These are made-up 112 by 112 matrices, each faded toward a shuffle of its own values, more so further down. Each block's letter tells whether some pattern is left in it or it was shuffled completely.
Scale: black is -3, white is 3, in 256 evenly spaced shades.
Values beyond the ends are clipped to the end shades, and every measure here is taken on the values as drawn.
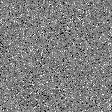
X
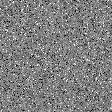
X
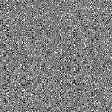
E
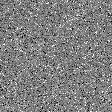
X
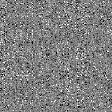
E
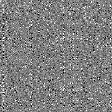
E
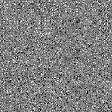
E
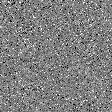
X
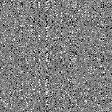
E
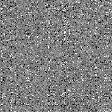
E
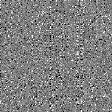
E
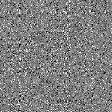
E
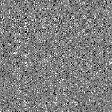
E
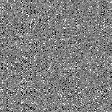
E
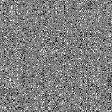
E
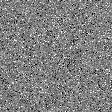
X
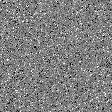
X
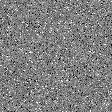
X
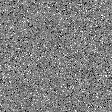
X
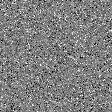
X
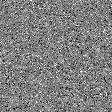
X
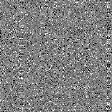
E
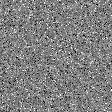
X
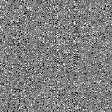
E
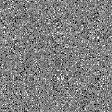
E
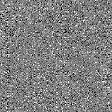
E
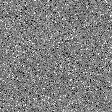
X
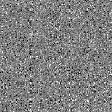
E
